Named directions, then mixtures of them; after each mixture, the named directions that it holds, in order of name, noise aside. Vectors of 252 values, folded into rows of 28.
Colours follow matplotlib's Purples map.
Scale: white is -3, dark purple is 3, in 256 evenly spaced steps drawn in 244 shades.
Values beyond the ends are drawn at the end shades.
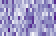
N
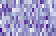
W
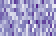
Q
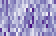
N, Q, W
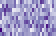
W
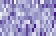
N, Q, W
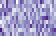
W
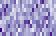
Q, W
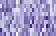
N, W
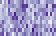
N, Q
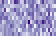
Q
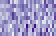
Q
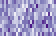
N, Q, W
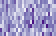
N, Q, W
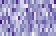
N, Q, W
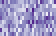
N, Q, W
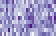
N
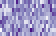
W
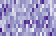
Q, W
